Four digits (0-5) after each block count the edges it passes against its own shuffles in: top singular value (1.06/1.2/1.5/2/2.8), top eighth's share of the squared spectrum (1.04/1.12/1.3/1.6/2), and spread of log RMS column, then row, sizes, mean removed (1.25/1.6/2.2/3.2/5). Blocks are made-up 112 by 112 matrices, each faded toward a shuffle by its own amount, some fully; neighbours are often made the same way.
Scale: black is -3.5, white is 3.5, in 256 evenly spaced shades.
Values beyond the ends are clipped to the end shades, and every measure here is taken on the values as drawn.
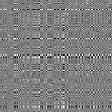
5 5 4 4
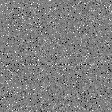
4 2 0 1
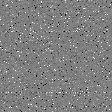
3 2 0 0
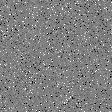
0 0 0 0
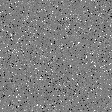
0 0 0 0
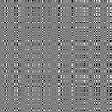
5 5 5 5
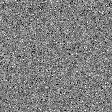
0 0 0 0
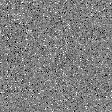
3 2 1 0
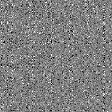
4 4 3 2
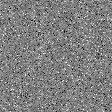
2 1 0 0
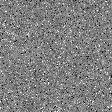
1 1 0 0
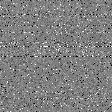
2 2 0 2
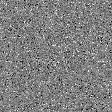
1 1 0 1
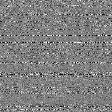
2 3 0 4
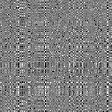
5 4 4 3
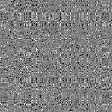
5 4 3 3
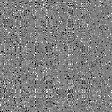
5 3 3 2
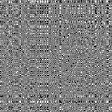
5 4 3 3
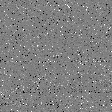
2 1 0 1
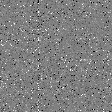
2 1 1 1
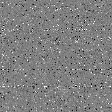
2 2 1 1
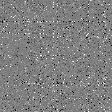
2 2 2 2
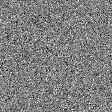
0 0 0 1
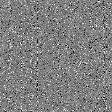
2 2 2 0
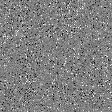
0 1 1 0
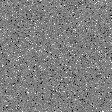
1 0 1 0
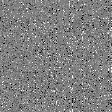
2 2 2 0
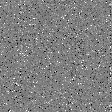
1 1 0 0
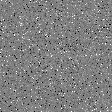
1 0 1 0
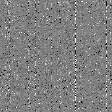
3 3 3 0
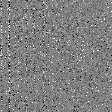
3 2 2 0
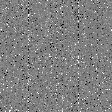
2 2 2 0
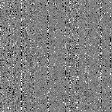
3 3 4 2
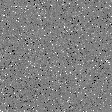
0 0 0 0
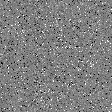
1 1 1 0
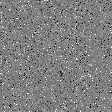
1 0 1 0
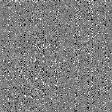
2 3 3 2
